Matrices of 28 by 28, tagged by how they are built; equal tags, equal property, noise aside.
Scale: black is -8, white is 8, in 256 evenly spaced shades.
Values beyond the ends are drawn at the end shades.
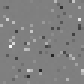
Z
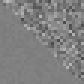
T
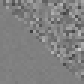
T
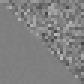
T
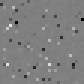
Z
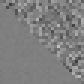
T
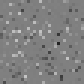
Z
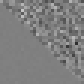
T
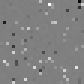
Z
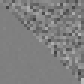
T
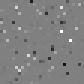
Z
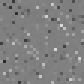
Z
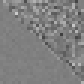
T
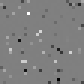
Z
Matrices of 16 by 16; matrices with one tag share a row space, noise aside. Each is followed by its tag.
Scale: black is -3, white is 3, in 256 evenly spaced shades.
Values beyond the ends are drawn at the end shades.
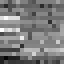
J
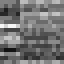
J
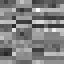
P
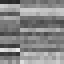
J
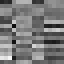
P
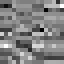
P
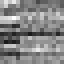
J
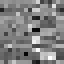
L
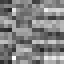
P
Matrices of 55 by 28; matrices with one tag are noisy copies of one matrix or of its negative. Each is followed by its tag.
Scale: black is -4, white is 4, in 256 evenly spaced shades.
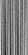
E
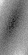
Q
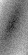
Q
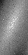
Q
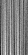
E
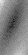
Q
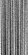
E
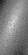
Q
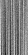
E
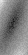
Q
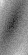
Q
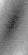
Q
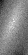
Q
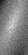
Q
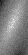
Q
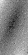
Q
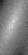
Q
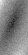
Q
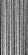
E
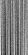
E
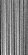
E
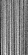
E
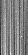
E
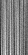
E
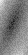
Q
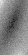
Q
